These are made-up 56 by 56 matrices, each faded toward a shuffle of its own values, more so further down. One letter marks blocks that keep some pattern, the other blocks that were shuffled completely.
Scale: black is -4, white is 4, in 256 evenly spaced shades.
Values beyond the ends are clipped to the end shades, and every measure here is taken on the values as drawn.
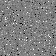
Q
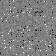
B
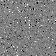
Q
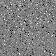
Q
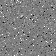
Q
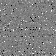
B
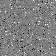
Q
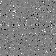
B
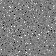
Q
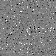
B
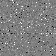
B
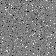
Q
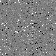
B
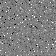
Q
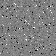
B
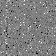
B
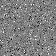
Q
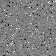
Q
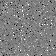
Q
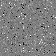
B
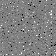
B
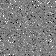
Q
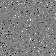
B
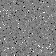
Q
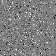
B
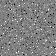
Q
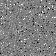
Q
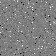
Q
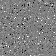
B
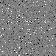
B
